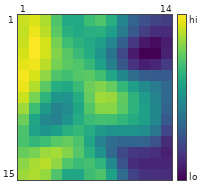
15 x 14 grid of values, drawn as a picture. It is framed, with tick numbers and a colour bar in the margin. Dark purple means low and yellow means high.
Stripes: none. Odd rows or columns: none. Ninth with the lowest average: top right. Ninth with the highest average: top left. Slope: up to the left.
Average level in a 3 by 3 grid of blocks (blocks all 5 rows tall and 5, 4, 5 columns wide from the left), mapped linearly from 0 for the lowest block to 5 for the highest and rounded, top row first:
530 / 442 / 430
